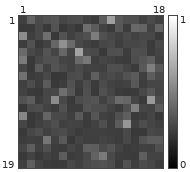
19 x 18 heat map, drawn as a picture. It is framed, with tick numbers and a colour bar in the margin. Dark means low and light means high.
Mirror symmetry: none. Histogram: skewed, a long tail of high values. Stripes: none. Average level on the scale: 30%. Grain: fine.
